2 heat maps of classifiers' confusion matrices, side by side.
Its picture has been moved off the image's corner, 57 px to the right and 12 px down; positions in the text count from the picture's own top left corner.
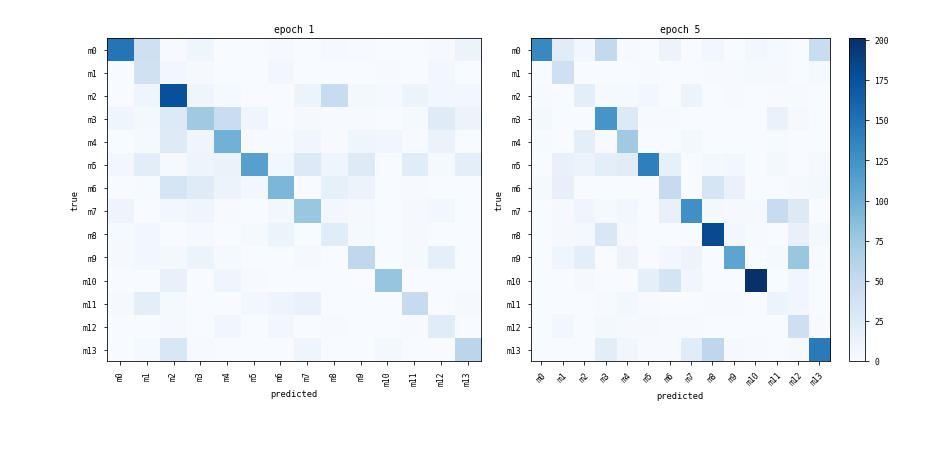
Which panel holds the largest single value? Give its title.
epoch 5
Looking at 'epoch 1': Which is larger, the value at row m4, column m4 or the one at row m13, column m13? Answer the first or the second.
the first
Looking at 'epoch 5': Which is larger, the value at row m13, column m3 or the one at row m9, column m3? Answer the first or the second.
the first
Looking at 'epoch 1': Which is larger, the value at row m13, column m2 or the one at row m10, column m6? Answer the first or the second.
the first
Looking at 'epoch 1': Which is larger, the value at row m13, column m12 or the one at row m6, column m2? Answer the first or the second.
the second
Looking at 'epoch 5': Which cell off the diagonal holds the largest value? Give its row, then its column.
m9, m12
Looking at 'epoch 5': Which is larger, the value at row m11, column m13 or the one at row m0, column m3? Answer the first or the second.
the second
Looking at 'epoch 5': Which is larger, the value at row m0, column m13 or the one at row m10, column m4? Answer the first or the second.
the first
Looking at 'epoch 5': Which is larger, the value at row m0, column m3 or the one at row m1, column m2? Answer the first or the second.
the first
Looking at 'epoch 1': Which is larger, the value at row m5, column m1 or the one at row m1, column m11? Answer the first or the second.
the first
